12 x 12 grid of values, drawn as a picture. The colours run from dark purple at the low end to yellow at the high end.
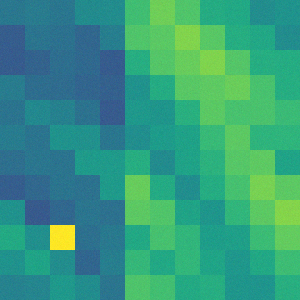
A vertical seam about 40% of the way across splits the table, and the right part is higher. Values change most from cell to cell in the bottom left. The top left is the calmest part. One lone cell stands out, far higher than its neighbours.
